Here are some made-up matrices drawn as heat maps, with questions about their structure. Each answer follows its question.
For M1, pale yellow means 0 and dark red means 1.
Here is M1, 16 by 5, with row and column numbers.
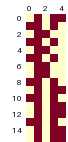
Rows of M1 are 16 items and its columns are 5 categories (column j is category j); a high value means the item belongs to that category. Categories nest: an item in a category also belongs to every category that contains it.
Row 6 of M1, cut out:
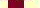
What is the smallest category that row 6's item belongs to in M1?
2
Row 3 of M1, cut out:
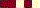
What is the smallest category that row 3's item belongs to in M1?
0
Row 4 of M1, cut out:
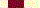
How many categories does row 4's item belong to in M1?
2
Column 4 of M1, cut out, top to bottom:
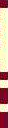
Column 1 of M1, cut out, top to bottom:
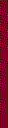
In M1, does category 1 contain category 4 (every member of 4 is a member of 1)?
yes
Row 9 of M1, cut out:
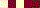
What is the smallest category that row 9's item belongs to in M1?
4
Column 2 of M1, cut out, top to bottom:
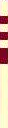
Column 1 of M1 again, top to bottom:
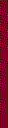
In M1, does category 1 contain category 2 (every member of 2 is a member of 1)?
yes
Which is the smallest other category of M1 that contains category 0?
3
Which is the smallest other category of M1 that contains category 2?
1
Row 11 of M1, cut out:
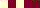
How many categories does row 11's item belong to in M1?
3
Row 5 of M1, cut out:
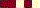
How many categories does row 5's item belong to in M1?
3
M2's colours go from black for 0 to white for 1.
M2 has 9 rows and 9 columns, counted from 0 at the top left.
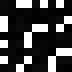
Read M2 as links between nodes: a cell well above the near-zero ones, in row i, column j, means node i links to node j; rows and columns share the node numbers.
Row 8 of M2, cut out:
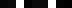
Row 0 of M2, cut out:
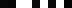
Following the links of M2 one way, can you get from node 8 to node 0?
yes
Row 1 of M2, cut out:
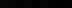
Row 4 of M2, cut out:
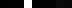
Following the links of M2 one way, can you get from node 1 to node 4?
no
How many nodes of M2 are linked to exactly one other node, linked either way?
1
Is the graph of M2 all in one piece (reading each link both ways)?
no
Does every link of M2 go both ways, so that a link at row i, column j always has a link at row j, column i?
yes
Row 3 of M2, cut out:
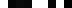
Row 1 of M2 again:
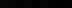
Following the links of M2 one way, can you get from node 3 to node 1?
no
